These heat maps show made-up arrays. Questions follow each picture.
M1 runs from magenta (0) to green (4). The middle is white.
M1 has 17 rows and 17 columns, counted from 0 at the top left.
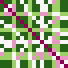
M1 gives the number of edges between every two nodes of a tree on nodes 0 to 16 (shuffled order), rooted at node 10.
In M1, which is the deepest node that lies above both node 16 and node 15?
14
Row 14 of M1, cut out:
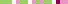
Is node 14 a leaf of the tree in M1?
no
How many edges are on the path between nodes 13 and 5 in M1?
1
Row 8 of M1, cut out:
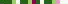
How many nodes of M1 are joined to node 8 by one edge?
1
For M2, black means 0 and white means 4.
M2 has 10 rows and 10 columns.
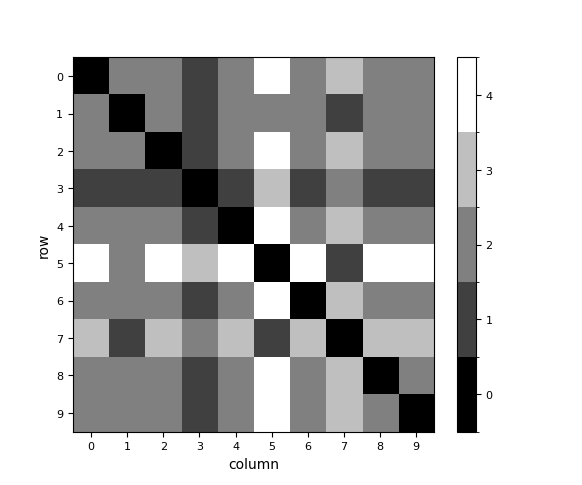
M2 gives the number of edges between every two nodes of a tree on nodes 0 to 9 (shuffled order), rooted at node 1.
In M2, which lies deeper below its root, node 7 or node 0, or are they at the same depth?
node 0
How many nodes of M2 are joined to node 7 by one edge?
2
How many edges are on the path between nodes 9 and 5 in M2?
4
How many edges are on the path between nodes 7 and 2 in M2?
3
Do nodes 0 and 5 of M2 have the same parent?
no
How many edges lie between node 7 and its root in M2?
1
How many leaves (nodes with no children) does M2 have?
7
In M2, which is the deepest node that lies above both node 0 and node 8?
3
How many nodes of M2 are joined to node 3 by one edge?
7
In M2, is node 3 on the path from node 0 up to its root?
yes
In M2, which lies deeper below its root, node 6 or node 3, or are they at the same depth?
node 6
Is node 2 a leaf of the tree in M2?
yes
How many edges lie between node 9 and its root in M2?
2
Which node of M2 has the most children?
3
